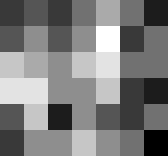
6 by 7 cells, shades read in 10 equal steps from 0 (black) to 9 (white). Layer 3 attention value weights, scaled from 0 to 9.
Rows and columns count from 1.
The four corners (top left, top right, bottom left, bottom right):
2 1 2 0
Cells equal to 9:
1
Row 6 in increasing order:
0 2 4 5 5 5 7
